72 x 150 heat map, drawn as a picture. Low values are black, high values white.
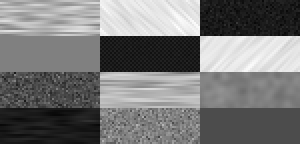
The table splits into 4 rows of 3 panels. Panel 1,1: high, streaked across. Panel 1,2: very high, slanting down to the right, faint in contrast. Panel 1,3: very low, fine-grained, faint in contrast. Panel 2,1: middling, flat. Panel 2,2: very low, checkered, faint in contrast. Panel 2,3: very high, slanting up to the right, faint in contrast. Panel 3,1: low, fine-grained. Panel 3,2: high, streaked across. Panel 3,3: middling, blotchy, faint in contrast. Panel 4,1: very low, streaked across, faint in contrast. Panel 4,2: middling, fine-grained. Panel 4,3: low, flat.
